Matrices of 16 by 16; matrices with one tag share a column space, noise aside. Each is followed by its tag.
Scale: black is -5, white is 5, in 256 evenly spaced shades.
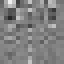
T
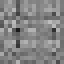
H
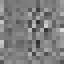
H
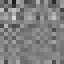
T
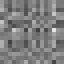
H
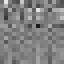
T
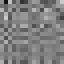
T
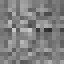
H
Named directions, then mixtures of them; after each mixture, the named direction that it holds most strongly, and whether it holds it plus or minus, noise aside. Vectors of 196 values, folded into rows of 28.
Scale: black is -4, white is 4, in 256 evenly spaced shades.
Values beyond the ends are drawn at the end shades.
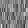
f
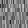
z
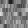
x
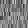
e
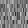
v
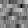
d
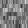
d, plus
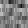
d, plus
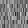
v, plus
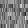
f, minus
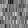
x, plus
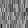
f, minus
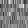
e, minus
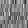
e, minus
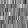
e, minus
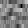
d, plus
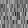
v, plus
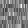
d, minus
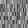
v, plus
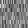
z, minus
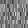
v, minus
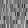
v, plus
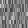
z, minus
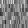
z, minus
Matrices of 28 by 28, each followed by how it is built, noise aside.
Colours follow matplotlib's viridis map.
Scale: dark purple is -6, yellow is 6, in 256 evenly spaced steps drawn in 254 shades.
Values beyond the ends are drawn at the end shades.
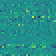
uneven rows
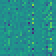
uneven columns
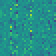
uneven columns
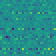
uneven rows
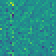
uneven columns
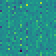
uneven columns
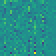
uneven columns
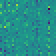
uneven columns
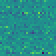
uneven rows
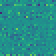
uneven rows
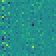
uneven columns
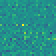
uneven rows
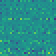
uneven rows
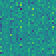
uneven columns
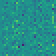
uneven columns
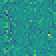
uneven columns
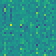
uneven columns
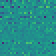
uneven rows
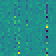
uneven columns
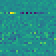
uneven rows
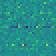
uneven rows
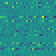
uneven rows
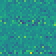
uneven rows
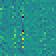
uneven columns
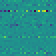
uneven rows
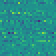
uneven rows
